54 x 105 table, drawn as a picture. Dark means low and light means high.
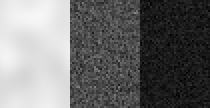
It is made of 1 by 3 panels. Panel 1,1: very high, smooth, faint in contrast. Panel 1,2: low, fine-grained. Panel 1,3: very low, fine-grained, faint in contrast.
